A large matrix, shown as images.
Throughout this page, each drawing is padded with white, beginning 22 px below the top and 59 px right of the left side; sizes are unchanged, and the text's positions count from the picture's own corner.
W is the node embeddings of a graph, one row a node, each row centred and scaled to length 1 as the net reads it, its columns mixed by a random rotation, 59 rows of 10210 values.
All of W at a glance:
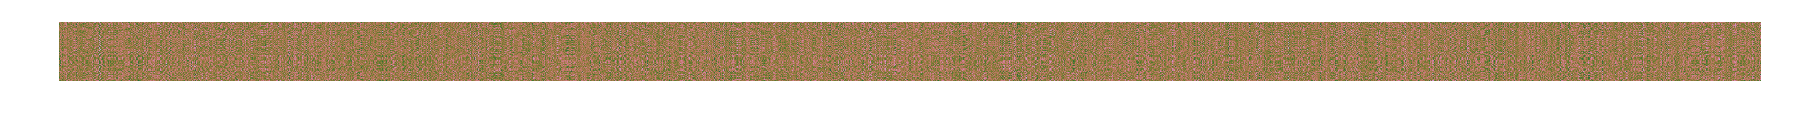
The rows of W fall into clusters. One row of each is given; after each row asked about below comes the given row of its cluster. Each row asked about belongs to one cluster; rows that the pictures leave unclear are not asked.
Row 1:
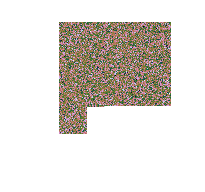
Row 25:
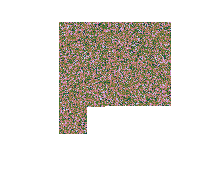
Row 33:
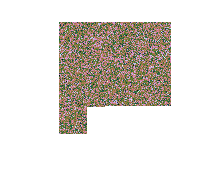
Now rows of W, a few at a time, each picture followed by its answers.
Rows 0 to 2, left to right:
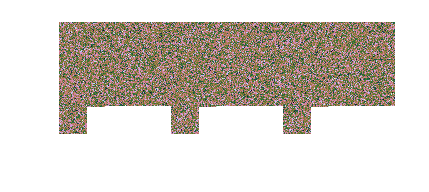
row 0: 25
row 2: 1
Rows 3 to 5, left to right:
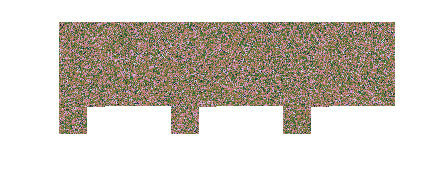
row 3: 33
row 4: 1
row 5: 33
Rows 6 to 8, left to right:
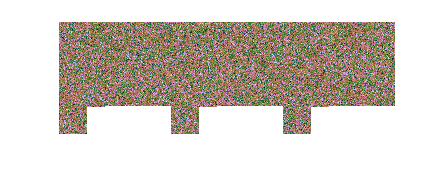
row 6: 25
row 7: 25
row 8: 33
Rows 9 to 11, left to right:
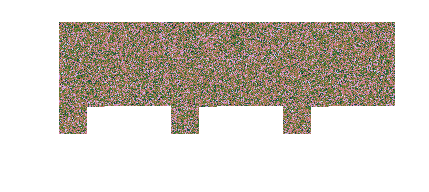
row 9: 1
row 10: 33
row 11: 1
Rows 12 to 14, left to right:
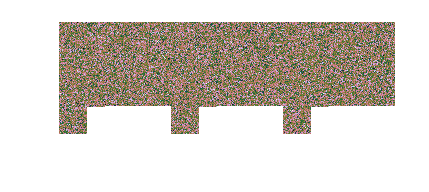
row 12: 33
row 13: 25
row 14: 1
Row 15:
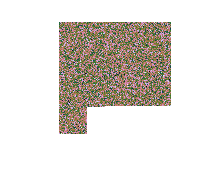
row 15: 1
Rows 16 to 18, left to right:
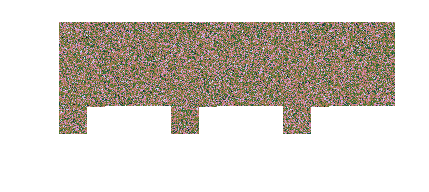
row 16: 25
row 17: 33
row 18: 25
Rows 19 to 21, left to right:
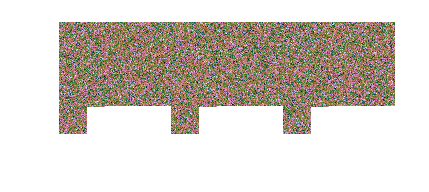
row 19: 1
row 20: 25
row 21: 1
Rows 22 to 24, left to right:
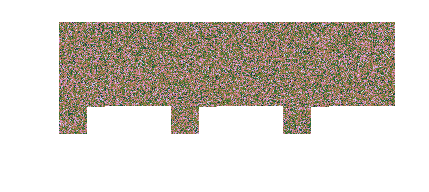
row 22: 25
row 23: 1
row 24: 33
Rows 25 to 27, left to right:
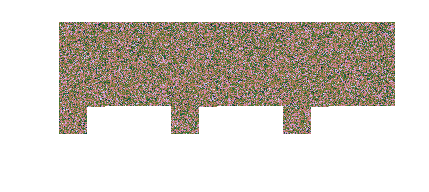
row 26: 25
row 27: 1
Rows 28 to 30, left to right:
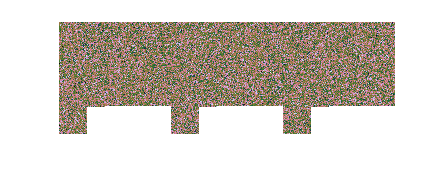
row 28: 25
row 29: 1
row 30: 33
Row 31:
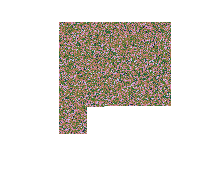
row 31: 1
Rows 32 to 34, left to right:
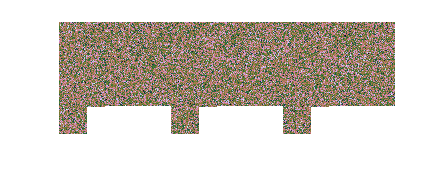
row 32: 25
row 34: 33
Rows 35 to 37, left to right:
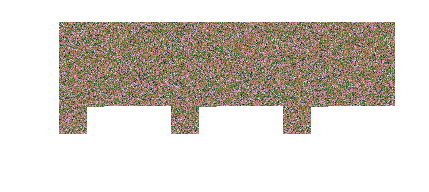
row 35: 1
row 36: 1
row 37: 1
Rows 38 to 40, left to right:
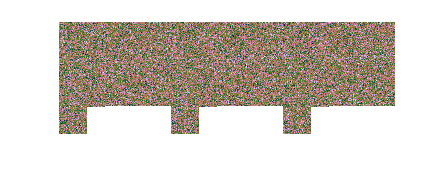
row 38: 33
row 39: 33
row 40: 33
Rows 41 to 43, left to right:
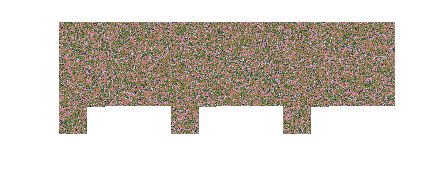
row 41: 33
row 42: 1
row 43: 33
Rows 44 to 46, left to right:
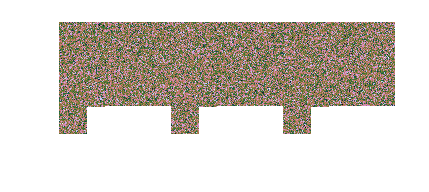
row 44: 25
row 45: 25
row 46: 33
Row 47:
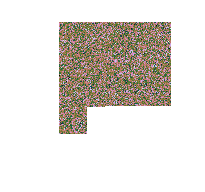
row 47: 33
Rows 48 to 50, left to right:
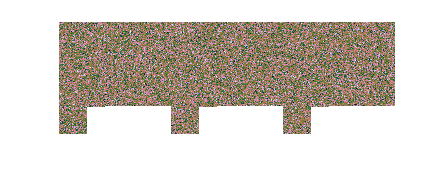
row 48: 33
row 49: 25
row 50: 1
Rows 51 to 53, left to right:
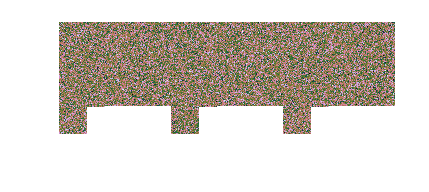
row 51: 1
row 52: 33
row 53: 1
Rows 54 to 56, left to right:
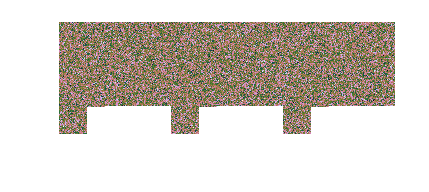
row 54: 25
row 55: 1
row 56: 1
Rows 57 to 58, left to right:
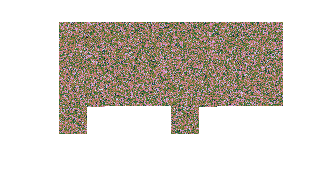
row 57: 25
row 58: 33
